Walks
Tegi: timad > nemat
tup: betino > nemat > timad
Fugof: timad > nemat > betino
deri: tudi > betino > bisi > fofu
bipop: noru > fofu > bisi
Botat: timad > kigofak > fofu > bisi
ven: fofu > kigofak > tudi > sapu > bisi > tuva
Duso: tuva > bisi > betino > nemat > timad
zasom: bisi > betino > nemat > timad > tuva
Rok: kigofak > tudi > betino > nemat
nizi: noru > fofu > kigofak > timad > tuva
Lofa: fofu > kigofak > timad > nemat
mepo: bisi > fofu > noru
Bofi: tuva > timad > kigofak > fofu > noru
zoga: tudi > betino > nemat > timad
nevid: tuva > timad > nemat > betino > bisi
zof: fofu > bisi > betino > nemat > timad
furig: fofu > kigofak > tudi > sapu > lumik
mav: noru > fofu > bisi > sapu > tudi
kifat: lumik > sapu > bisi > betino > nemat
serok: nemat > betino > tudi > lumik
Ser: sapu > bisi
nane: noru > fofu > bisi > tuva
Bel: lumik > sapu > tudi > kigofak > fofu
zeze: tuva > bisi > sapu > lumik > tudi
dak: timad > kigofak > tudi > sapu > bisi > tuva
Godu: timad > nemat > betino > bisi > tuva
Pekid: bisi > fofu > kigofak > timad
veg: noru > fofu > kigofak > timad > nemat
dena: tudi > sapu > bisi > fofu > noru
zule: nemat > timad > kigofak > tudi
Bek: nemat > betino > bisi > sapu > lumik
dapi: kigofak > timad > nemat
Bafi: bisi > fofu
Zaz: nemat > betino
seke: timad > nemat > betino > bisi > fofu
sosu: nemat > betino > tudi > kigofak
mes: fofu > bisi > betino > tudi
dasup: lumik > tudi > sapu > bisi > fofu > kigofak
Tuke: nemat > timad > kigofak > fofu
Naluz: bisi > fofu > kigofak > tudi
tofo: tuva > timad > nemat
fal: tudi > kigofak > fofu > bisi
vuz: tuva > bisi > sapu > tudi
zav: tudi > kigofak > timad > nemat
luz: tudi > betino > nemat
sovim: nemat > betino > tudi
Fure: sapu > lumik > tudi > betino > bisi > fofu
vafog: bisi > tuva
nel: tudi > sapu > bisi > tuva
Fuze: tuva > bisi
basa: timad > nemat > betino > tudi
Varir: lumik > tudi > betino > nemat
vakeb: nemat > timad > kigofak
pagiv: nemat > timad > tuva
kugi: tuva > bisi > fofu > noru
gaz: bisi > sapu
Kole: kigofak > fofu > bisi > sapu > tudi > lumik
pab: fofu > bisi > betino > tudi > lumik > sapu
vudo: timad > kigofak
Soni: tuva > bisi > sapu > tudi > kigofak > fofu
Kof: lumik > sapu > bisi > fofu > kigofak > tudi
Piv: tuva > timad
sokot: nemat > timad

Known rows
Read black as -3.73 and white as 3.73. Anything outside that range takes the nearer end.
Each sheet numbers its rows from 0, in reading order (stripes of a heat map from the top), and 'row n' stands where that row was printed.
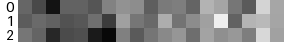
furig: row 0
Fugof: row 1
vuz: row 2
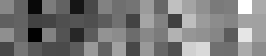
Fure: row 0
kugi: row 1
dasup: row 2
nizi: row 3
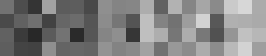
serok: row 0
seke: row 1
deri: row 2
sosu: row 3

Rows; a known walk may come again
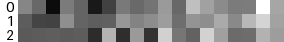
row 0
Fure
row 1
sosu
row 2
bipop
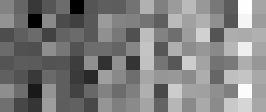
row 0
Ser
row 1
Bel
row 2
seke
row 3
Bek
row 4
nane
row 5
zoga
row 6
kifat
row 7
serok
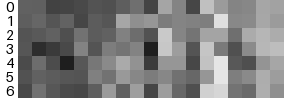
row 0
kugi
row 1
zule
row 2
zasom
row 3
mes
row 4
Botat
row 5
Tuke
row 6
nizi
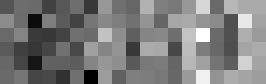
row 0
Godu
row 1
Kof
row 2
vudo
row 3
Naluz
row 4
furig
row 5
tofo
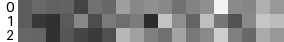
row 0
vakeb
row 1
pab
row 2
zav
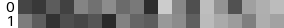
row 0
zof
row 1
Fuze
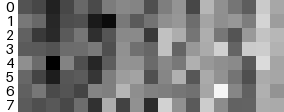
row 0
ven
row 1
vuz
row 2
deri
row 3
tup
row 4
dasup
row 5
fal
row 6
dapi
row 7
mepo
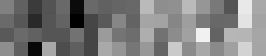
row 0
gaz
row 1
dena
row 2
Fugof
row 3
Varir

